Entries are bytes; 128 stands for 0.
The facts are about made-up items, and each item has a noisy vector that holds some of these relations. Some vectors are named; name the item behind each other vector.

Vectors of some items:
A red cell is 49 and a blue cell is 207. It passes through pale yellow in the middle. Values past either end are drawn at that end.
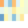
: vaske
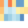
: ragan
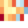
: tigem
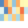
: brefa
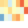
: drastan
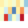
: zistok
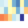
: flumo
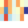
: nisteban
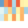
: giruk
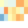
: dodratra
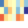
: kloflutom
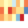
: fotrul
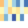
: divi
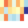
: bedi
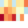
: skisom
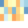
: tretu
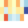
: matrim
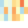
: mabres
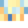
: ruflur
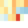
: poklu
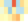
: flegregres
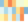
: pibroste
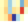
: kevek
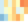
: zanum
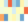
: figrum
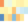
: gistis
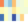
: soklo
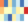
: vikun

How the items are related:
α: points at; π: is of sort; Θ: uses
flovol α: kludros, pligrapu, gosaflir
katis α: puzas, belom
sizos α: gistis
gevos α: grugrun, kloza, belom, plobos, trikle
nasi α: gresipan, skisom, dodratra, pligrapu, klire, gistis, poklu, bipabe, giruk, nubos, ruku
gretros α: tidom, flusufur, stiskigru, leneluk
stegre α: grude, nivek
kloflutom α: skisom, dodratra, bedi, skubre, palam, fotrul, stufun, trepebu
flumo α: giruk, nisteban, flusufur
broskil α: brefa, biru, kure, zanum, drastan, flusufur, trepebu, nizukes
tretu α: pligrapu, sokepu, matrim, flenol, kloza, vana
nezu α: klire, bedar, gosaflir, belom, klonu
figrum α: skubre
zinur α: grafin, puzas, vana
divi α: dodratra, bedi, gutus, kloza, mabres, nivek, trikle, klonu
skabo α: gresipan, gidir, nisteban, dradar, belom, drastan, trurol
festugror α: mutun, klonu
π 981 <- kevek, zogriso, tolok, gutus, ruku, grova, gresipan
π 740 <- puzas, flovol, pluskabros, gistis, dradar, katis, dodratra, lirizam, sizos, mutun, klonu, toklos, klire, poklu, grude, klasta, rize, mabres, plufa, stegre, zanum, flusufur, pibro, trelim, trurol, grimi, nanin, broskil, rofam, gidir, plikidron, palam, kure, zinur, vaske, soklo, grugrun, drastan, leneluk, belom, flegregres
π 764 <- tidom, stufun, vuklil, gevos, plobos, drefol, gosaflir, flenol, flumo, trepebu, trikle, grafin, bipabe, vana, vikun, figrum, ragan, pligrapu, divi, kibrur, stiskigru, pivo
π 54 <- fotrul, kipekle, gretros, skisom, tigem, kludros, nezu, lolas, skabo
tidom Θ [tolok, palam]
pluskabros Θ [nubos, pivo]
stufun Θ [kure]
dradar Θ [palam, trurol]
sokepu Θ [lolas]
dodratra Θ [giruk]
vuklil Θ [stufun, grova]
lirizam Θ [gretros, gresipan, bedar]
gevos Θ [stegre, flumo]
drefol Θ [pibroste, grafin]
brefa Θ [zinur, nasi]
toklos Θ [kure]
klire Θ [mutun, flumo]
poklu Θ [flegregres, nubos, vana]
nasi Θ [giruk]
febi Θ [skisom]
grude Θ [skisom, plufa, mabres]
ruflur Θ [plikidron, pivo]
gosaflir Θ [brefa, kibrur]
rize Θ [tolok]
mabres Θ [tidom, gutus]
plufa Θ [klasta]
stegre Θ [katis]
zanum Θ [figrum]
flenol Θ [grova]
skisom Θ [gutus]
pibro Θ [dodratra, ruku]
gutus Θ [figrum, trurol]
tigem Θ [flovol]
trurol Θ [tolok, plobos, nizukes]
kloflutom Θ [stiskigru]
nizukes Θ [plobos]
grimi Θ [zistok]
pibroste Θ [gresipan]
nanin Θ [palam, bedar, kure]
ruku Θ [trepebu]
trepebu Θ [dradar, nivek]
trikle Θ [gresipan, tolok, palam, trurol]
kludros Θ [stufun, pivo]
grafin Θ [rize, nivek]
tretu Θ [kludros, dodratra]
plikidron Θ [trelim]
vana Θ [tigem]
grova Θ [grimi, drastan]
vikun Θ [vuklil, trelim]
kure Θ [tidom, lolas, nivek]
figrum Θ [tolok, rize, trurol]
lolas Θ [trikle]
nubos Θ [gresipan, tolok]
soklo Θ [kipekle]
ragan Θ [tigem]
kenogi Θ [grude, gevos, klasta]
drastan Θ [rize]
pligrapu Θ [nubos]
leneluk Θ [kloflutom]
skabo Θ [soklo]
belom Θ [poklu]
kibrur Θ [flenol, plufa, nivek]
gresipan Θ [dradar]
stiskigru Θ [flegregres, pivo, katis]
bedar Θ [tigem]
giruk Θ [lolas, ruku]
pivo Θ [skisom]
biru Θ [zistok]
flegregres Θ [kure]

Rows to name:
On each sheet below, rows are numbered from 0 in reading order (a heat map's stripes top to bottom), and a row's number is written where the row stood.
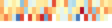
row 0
kipekle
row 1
lolas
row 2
tidom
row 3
gutus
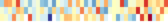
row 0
sokepu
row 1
gevos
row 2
rize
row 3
stegre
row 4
trepebu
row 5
gresipan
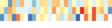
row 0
broskil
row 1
pibro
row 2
grafin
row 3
nezu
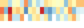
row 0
skabo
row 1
klire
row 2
leneluk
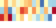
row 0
tolok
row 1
flenol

